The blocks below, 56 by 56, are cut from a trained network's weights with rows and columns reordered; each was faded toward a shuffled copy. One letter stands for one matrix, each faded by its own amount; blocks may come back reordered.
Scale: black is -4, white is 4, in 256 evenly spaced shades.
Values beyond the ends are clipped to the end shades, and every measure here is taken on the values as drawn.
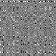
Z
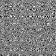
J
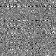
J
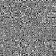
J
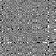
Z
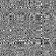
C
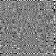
C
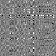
Z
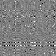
Z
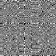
C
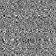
J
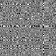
C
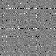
Z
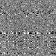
J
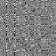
C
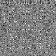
J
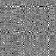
Z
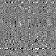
Z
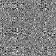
J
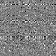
J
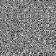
J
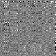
Z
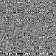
J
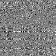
J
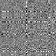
C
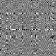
Z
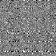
J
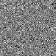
J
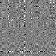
Z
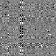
C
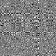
C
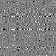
Z
